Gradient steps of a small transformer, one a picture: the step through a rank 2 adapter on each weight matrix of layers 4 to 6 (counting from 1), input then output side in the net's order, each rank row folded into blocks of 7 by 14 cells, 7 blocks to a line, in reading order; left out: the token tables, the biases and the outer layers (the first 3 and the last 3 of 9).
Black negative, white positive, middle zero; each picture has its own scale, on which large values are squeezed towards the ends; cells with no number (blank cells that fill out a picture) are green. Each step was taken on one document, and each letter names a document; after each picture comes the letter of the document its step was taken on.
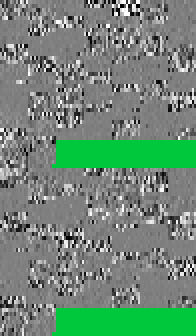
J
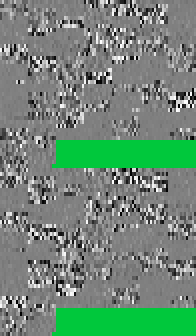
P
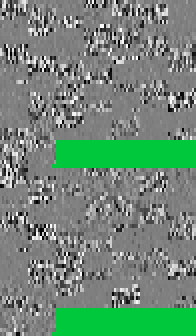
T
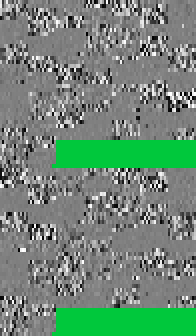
J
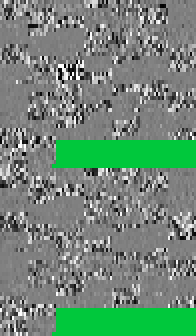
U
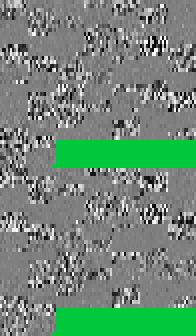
J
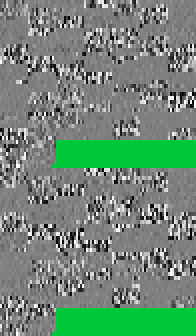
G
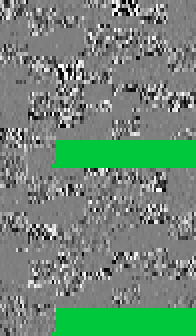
U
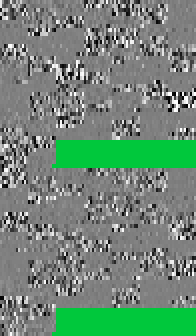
J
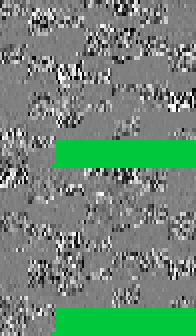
G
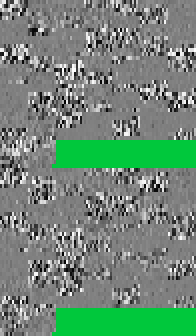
T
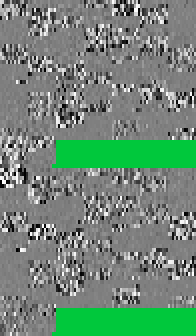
T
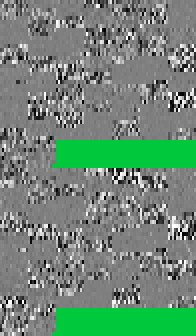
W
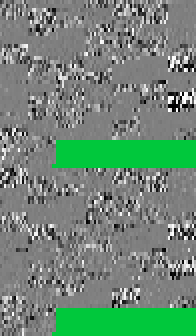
W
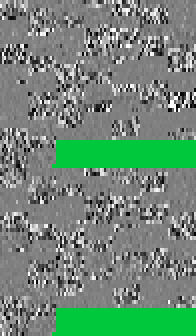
G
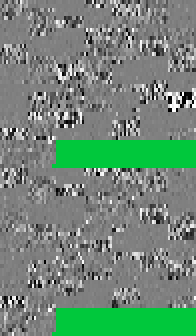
W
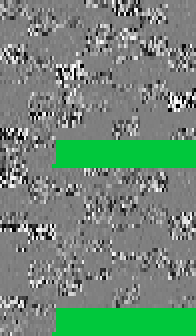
T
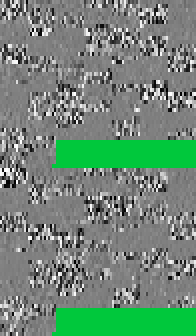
J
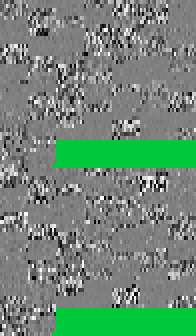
W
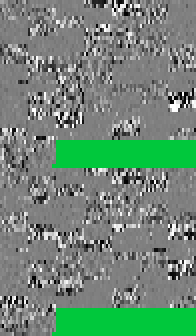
W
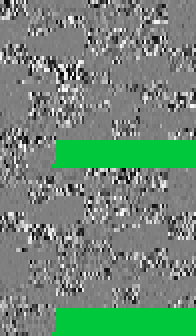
U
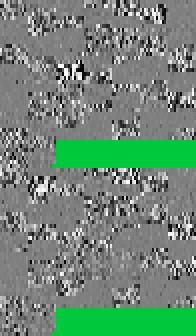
P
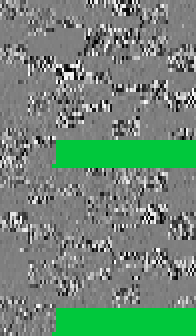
J
